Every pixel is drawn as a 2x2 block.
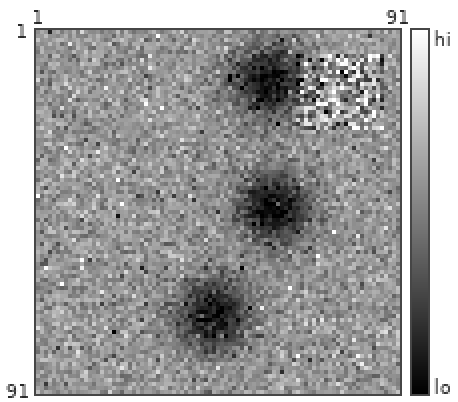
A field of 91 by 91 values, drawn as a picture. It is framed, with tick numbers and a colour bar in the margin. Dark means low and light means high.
No overall slope runs across the table. No single row or column stands out from its neighbours. There are three dips. Values change most from cell to cell in the top right. Neither half mirrors the other. In the top right lies a patch that is rougher than the rest.
